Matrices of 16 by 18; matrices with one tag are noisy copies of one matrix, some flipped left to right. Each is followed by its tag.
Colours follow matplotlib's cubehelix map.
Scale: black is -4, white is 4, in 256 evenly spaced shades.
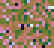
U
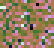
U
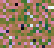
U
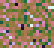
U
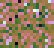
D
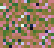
U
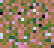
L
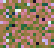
D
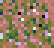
L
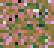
D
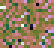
U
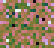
D
